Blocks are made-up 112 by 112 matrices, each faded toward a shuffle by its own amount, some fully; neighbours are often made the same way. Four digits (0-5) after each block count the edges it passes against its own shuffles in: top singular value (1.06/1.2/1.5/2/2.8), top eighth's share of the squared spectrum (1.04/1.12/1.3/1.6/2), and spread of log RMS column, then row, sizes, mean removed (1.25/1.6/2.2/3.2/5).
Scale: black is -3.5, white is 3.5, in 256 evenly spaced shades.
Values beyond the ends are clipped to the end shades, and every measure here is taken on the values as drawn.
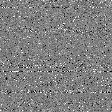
2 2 0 3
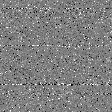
2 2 0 2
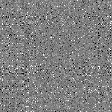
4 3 2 2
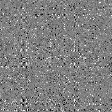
4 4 2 2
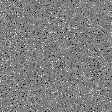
2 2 0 1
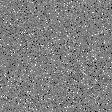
1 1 0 0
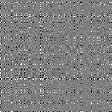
5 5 4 4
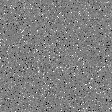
2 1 0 0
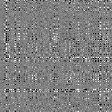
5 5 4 4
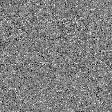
1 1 0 2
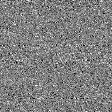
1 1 0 3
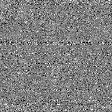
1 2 0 3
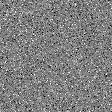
0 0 0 0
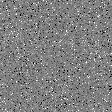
1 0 0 0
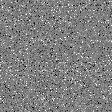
3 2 0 1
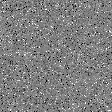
2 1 0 1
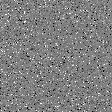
2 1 0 0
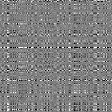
5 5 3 4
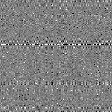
5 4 2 3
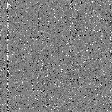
3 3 2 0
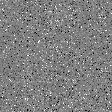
2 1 1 0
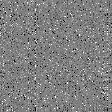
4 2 2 0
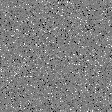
0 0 0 0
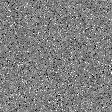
0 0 0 0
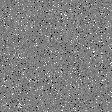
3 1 1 0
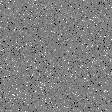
0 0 0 0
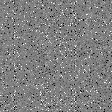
3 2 1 1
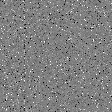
2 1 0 0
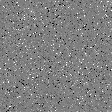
0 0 0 0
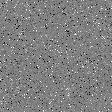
0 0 0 0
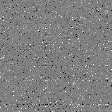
3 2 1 1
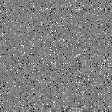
4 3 2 1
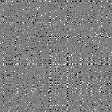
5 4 2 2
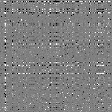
5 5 3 3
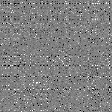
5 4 2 2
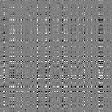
5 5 4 4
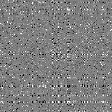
5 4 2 3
